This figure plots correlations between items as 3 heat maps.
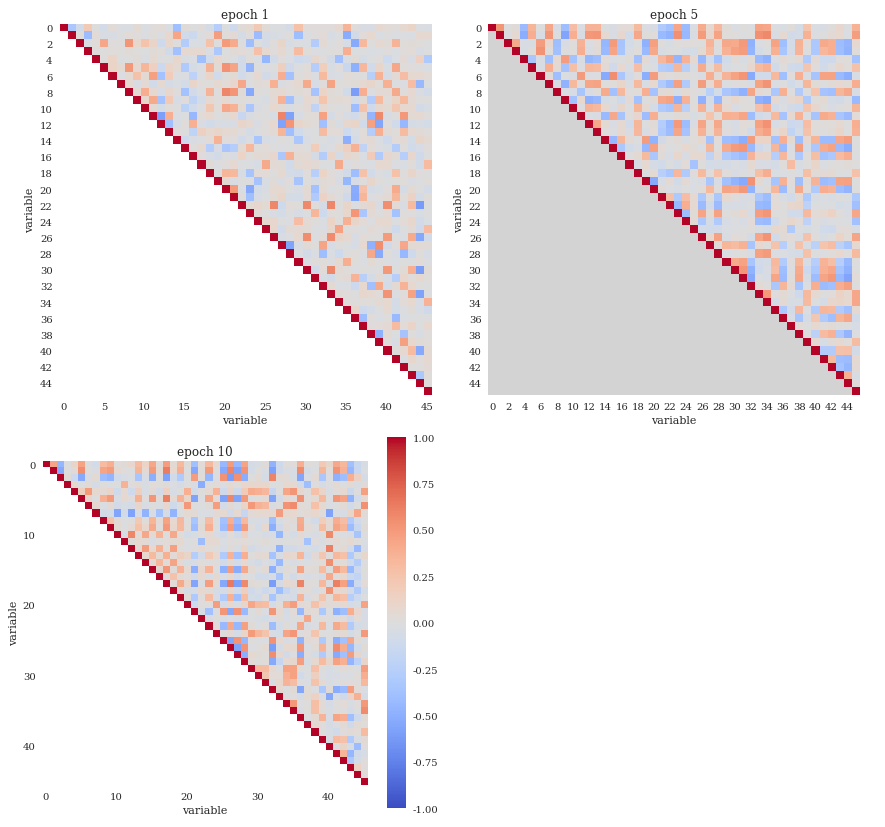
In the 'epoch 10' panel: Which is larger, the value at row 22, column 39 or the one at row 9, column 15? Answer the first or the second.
the second
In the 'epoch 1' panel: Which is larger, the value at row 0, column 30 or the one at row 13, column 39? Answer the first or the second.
the second
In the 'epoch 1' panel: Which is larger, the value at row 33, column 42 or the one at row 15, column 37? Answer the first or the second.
the first
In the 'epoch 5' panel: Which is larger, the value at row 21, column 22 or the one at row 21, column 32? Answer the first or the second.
the first
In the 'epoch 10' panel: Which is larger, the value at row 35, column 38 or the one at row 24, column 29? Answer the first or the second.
the second
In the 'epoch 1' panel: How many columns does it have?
46
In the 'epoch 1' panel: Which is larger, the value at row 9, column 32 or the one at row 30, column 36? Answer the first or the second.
the first
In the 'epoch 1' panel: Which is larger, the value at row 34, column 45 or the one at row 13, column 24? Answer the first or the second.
the first
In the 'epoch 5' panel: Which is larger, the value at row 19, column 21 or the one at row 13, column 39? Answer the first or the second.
the second
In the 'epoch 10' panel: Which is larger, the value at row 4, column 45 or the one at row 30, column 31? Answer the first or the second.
the first
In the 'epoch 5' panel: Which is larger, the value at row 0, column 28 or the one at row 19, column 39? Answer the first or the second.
the first
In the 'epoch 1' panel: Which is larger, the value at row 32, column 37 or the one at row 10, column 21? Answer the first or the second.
the second
